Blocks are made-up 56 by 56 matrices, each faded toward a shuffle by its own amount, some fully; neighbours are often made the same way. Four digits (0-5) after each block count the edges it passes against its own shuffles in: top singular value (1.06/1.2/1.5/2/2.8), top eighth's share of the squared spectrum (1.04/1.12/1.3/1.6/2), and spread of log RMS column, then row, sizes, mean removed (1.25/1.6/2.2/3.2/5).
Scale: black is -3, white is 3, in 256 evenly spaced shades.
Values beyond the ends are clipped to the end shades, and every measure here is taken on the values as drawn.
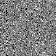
1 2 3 0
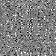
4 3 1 1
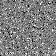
1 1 0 0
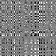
5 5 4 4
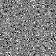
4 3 1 1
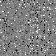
3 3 1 0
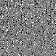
3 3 1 0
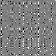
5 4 3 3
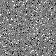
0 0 0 0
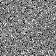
2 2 0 0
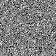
2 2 0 0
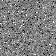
0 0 0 0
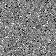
0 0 0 0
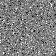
0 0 0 0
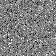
0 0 0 0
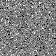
0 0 0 0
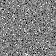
1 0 0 0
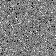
0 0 0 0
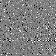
3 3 1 2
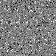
2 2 0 0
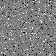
1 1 0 0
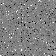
2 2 0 0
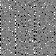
4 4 2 1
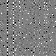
4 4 2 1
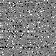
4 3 1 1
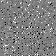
3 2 1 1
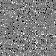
3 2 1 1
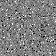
3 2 1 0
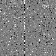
3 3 1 0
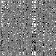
4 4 3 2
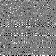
4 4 1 3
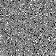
3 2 1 1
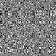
4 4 2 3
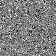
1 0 0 0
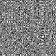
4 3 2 2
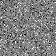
2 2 0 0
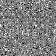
3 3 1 1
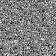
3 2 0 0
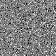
2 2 0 0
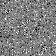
2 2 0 0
